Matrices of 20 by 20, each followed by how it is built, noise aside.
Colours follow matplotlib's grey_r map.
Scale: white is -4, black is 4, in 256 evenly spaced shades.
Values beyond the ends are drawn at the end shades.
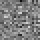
low rank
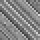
Toeplitz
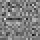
low rank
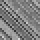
Toeplitz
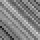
Toeplitz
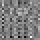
low rank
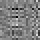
low rank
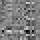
low rank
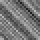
Toeplitz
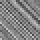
Toeplitz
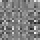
low rank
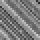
Toeplitz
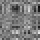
low rank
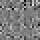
low rank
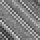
Toeplitz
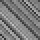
Toeplitz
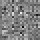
low rank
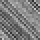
Toeplitz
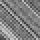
Toeplitz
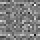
low rank
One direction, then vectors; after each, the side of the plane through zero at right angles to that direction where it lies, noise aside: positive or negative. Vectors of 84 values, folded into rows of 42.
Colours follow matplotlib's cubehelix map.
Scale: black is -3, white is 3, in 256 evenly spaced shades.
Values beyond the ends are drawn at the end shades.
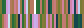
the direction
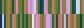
positive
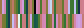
negative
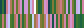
positive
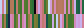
negative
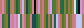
negative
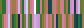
positive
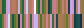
positive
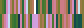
positive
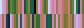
negative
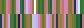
positive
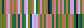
positive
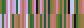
positive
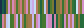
positive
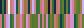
positive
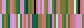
negative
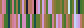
negative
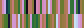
negative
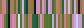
negative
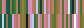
negative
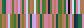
positive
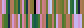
negative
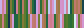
negative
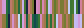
negative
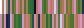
negative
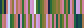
positive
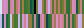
negative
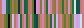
negative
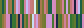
positive
